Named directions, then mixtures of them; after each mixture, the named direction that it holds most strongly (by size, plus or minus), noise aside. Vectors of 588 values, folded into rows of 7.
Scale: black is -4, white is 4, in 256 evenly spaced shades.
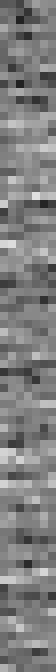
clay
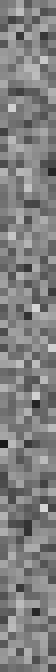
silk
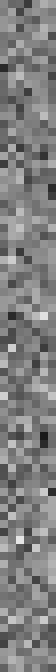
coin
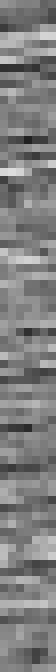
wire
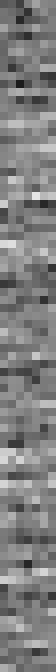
clay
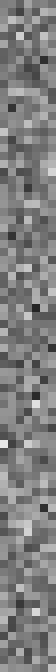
silk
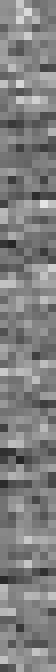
clay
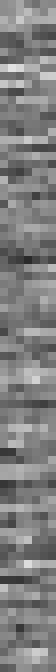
wire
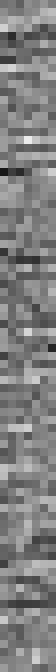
wire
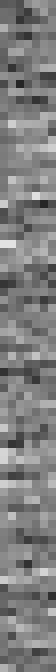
clay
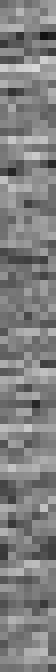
wire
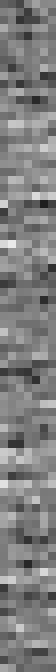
clay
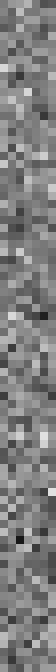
coin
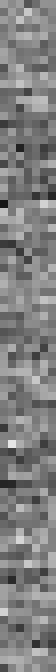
clay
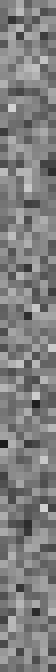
silk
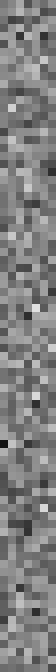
silk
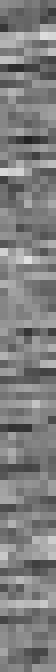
wire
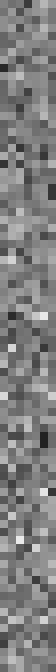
coin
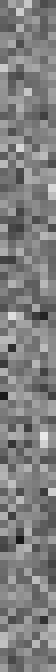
coin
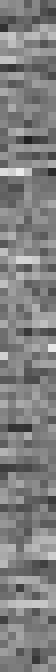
wire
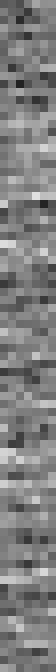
clay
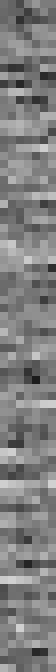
clay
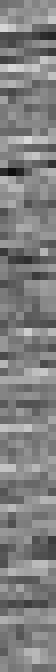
wire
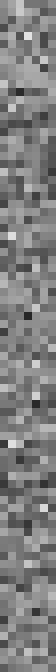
silk
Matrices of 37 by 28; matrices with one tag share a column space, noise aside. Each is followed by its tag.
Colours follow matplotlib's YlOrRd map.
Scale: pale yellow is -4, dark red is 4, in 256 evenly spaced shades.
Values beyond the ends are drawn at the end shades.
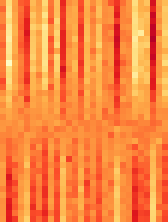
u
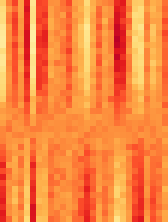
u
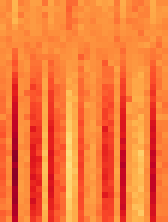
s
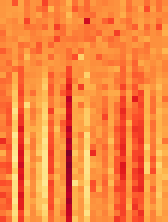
s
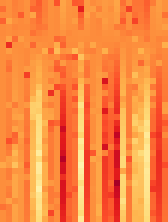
s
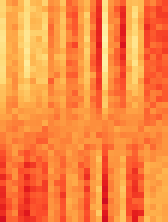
u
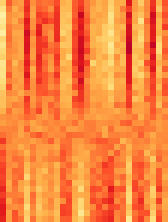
u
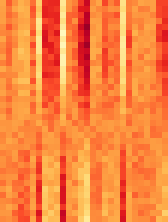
u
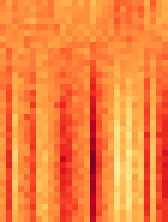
s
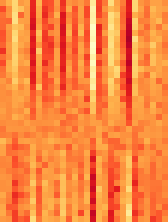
u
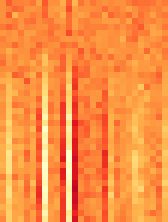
s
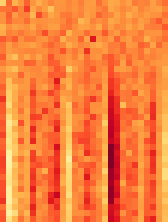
s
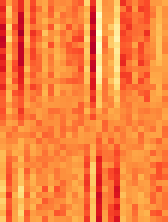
u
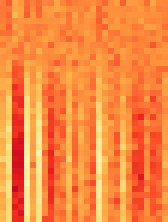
s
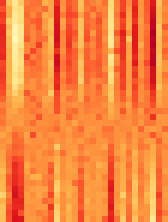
u
